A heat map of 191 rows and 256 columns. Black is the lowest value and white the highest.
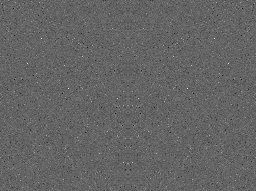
Fine speckle covers the field. No seam splits the table. It is mirror symmetric from left to right. On average the colour sits 40% of the way up the scale.
